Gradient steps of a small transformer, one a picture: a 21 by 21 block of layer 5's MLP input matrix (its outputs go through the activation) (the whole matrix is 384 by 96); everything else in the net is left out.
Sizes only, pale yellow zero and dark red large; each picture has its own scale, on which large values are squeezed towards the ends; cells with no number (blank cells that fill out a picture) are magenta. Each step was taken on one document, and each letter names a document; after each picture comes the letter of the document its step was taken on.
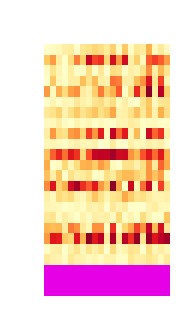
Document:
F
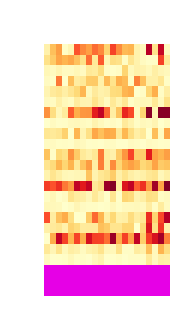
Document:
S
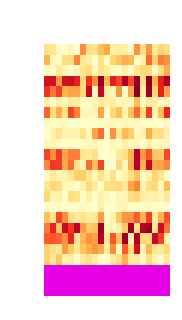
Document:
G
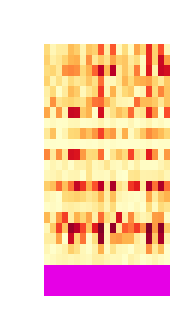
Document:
S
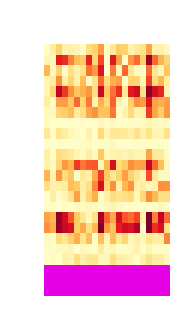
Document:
S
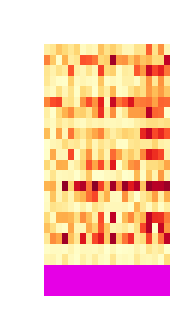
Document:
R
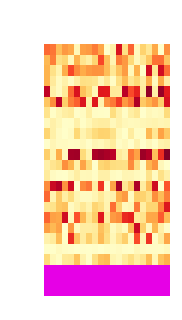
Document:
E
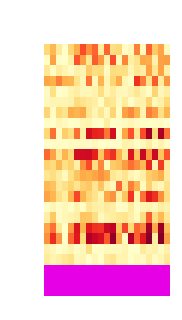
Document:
F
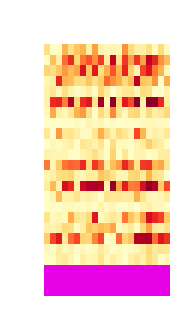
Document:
R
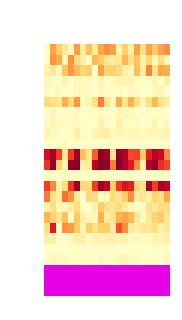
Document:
E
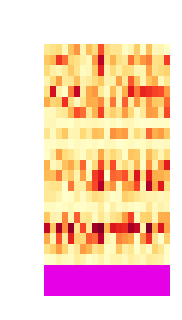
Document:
S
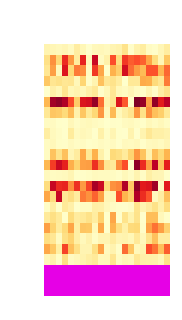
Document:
R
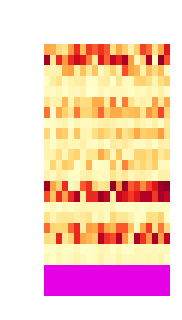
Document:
E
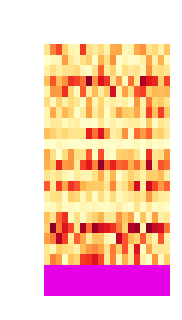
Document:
G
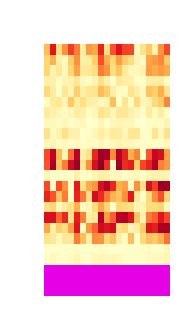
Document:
E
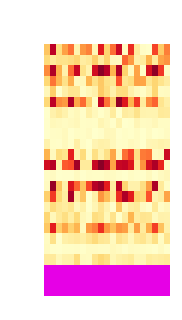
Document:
E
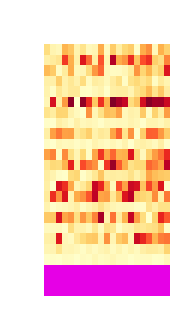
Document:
R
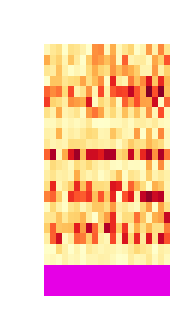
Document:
F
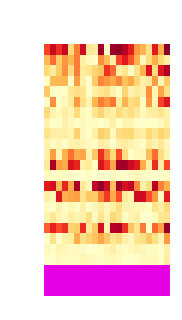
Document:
E
